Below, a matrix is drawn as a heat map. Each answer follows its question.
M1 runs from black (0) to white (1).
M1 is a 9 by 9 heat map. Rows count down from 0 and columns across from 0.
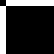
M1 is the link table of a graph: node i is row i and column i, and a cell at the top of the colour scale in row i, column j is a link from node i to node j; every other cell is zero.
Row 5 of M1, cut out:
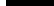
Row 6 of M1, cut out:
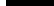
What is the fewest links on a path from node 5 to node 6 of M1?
2
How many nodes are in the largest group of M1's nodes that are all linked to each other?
2
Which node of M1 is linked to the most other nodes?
node 0
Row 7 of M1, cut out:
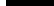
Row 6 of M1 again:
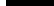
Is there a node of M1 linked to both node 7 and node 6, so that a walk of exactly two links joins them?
yes
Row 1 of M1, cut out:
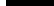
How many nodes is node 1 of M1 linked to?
1
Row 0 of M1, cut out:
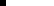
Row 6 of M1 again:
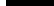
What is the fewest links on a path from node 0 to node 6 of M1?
1
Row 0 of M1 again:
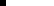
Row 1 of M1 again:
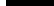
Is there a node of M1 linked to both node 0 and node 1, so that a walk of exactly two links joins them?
no
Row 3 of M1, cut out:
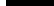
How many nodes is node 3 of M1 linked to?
1
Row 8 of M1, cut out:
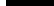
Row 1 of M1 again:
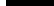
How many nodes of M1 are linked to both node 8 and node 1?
1
